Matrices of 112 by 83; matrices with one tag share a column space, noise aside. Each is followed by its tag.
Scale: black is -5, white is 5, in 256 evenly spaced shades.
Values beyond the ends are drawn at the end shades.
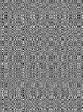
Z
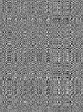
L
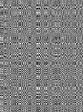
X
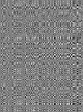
X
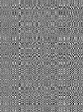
X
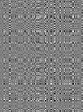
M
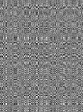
X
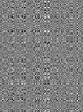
M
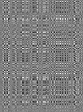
L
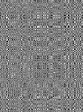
Z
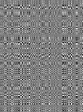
X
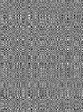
Z
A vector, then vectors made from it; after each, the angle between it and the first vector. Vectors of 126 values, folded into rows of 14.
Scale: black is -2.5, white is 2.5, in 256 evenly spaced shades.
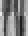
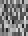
orthogonal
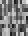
orthogonal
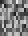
orthogonal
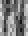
nearly parallel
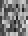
orthogonal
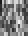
partly opposed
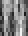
nearly opposite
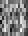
partly opposed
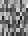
orthogonal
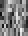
partly opposed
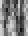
nearly parallel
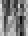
nearly parallel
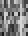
partly opposed
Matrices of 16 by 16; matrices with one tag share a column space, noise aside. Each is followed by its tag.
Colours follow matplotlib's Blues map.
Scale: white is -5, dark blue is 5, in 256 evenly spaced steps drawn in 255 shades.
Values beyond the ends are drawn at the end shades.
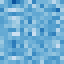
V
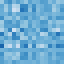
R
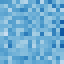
V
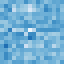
R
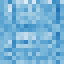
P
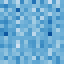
V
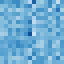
V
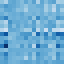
R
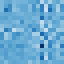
R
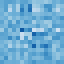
R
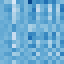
P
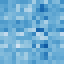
R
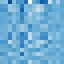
P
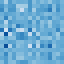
R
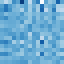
P
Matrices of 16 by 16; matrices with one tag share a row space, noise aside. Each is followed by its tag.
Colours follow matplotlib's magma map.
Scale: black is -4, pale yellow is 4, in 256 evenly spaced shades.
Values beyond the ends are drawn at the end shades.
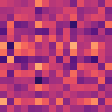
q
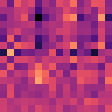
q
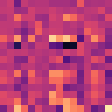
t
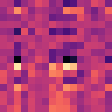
t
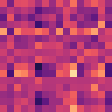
q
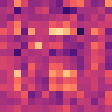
t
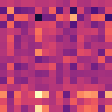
q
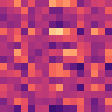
t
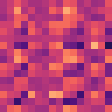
t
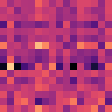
q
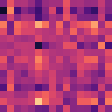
q
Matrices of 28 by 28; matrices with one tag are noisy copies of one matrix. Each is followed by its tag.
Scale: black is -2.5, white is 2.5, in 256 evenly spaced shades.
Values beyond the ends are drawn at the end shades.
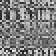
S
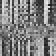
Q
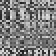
S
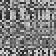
S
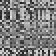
S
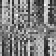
Q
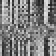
Q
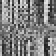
Q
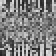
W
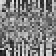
W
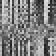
Q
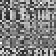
S
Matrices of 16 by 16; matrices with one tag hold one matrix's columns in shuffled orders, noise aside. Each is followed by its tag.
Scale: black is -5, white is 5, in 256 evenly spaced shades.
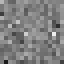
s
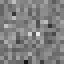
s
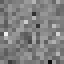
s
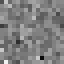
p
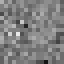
s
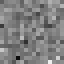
p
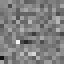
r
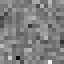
p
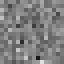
p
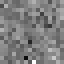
p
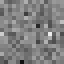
s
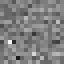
r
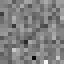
p
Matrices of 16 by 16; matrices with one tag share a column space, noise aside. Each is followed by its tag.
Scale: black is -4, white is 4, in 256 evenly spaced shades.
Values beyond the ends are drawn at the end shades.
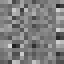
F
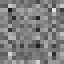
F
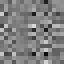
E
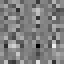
F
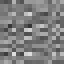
E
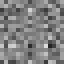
F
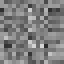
F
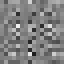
E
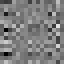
E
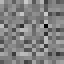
E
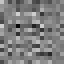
E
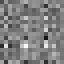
F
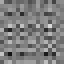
E
